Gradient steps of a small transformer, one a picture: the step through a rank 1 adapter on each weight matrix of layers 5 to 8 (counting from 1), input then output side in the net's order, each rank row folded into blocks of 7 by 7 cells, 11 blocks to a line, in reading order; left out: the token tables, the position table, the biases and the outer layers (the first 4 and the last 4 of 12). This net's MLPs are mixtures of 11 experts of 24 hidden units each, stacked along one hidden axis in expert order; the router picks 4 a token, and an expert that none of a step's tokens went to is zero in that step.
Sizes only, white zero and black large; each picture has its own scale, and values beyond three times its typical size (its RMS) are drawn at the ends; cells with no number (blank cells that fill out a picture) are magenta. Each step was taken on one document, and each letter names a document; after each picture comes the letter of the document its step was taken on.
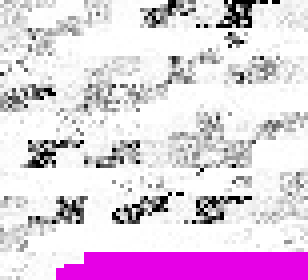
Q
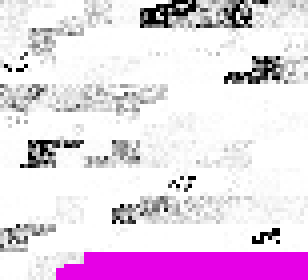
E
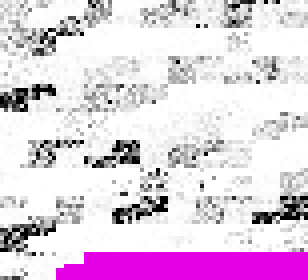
Q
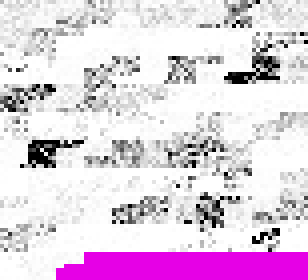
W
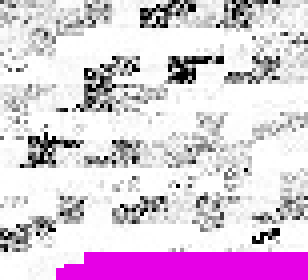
W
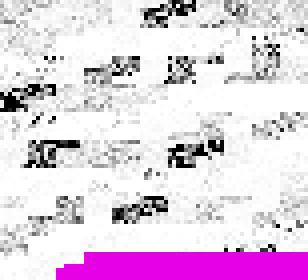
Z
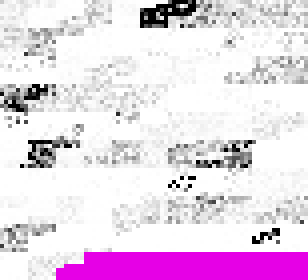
E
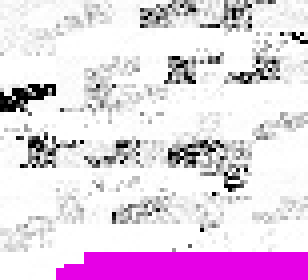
W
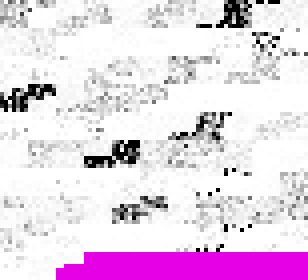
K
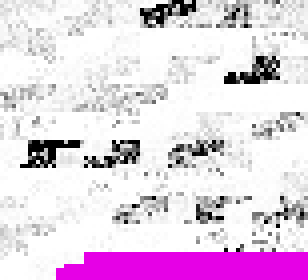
Z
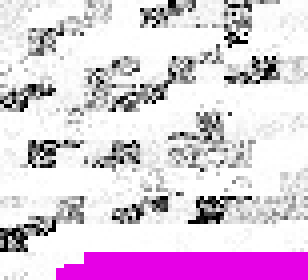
Q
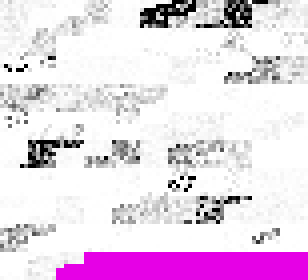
E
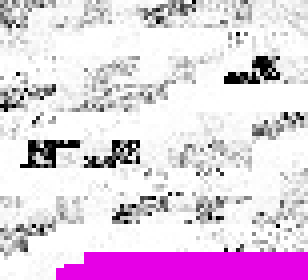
Z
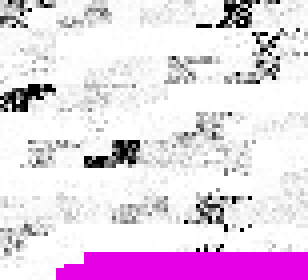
K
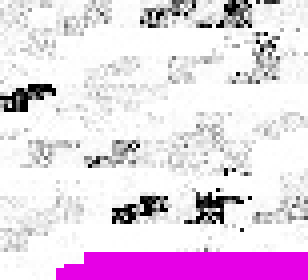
K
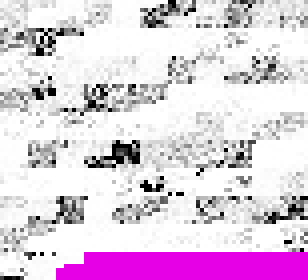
Q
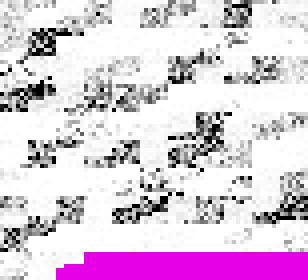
Q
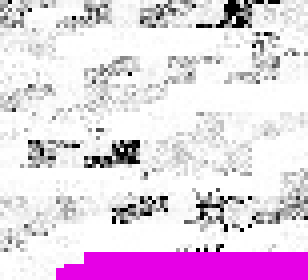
K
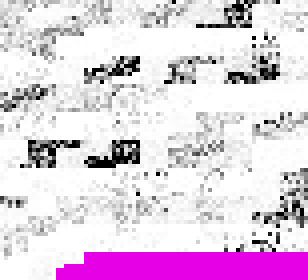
Z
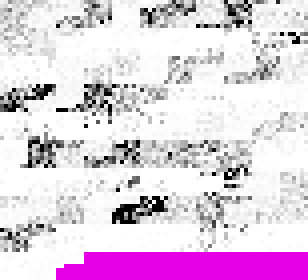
W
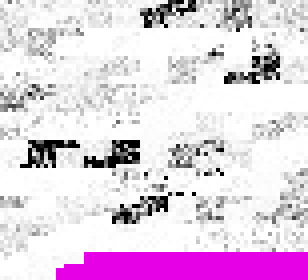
Z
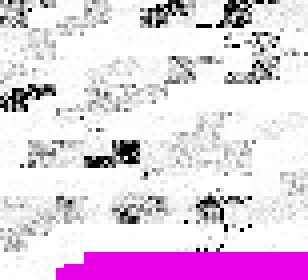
K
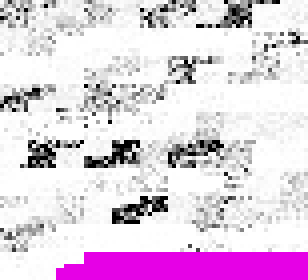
W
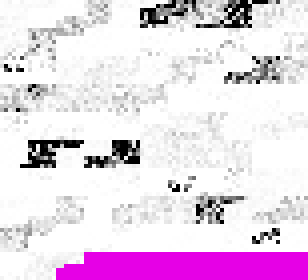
E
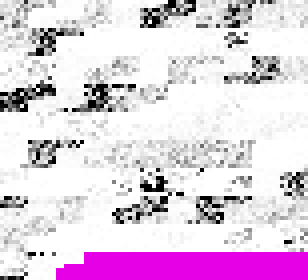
Q
